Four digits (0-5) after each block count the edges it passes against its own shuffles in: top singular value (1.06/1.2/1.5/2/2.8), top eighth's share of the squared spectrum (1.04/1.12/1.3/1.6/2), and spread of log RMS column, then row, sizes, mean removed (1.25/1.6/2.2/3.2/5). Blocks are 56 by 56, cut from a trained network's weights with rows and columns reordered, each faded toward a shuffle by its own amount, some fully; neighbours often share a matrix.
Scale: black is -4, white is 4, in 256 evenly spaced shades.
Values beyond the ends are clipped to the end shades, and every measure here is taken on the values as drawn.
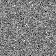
0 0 0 0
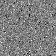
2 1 0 0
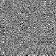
3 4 2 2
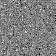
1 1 1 0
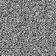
2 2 0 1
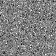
0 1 0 0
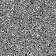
0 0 0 0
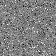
0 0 0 0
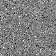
0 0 0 0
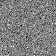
0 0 1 0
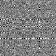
4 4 1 2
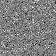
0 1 0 0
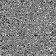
3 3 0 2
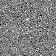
2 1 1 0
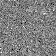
0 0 0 0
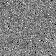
0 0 0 0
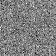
1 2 0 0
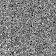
1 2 0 0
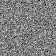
0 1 0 0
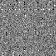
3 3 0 1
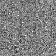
2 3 0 0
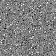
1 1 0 0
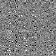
2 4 2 2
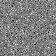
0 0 0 1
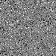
2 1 0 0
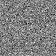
2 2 0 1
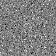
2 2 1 0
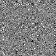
2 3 2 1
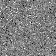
1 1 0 0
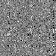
3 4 2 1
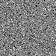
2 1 0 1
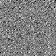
3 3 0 2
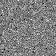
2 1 0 0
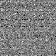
3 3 0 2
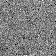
2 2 0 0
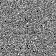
1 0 0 0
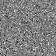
1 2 0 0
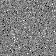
0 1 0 0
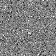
2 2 0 1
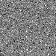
1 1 0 0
